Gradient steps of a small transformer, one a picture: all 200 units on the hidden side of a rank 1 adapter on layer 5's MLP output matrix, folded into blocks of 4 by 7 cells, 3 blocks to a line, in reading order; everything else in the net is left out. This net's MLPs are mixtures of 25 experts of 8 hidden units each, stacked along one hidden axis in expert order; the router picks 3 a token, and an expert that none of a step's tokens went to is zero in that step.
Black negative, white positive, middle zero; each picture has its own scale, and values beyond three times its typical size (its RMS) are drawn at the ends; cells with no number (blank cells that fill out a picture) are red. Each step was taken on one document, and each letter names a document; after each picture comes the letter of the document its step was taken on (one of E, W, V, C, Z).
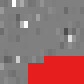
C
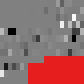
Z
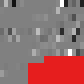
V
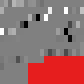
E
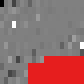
C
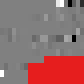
V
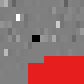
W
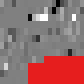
Z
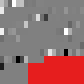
E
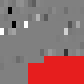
E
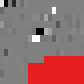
W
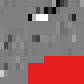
Z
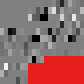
Z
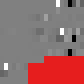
V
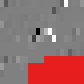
W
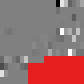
V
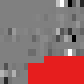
V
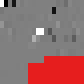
W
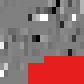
Z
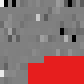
V
